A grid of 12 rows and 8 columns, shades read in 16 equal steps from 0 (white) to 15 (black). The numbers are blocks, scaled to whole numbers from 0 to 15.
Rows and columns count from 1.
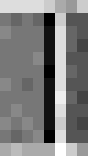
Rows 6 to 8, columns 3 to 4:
8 8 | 9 8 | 8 8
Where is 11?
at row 4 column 8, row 8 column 8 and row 10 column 8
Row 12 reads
5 4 5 5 5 0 3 6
